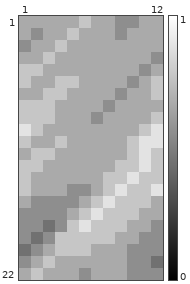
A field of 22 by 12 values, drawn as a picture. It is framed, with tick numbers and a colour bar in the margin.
No row or column stands out. The grain runs diagonally up to the right. Overall the values sit about 70% of the way up the scale. The ninth with the highest average is the middle right. The ninth with the lowest average is the bottom left.
